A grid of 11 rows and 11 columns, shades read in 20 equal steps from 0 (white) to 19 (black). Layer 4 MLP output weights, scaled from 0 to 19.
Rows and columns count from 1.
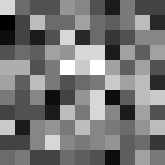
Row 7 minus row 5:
4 7 -4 8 14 4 3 11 0 -2 -9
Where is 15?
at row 3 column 8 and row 10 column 11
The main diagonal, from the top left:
3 14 17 7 0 11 3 9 11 11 10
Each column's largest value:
19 17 17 18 14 16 13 18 17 14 16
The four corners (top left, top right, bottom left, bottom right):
3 14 11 10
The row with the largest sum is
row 3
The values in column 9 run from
7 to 17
